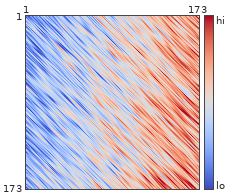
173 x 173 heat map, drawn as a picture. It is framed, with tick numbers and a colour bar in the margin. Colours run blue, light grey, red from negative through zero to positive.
Slope: up to the right. Odd rows or columns: none. Grain: diagonal, down to the right.
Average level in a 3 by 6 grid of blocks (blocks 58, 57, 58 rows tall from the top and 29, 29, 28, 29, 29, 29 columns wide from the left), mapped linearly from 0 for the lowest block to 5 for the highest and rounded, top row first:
012345 / 012345 / 012345
